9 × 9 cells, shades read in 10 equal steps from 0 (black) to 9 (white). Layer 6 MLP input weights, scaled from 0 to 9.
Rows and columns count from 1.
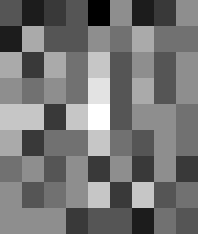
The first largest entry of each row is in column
6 2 5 5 5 5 2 5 1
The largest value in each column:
7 7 6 7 9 5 7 5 5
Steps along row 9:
same same down up same down up down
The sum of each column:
42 35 34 37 48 32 36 34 36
